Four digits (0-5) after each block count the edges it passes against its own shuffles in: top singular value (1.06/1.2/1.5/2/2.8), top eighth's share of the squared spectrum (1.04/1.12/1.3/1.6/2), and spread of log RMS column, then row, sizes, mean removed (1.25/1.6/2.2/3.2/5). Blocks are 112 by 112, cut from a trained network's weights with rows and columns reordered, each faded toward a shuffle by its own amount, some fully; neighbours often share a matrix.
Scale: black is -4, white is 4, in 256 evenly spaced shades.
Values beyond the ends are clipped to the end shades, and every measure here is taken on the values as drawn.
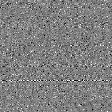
4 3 0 3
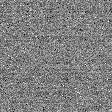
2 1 0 0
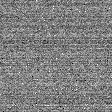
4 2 0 1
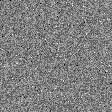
0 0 0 0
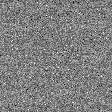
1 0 0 0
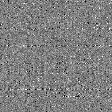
3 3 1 3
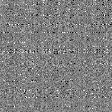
3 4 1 3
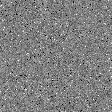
0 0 0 0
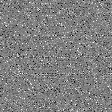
3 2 0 2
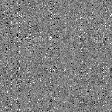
3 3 3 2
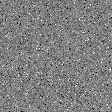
0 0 0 0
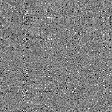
4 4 2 2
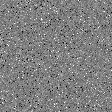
0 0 0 0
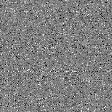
3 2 0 2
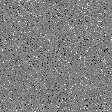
2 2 1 1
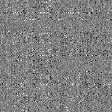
3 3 1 3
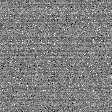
3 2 1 0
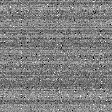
4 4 2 1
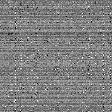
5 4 3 2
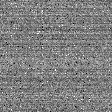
4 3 2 1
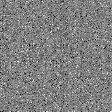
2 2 0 2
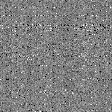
3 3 0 3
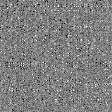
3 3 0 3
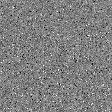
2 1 0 1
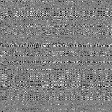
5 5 1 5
